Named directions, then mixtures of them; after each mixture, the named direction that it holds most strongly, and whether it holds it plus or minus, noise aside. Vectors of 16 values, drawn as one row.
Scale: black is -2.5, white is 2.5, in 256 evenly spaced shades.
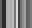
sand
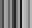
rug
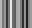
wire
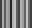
wire, minus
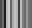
sand, plus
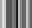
sand, minus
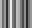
wire, plus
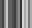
rug, plus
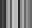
sand, plus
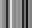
wire, plus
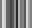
sand, minus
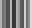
wire, plus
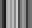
sand, plus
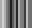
sand, minus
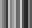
rug, minus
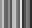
rug, minus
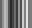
wire, minus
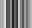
sand, minus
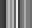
sand, plus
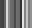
rug, plus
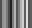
wire, minus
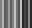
rug, minus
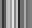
sand, plus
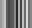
sand, minus
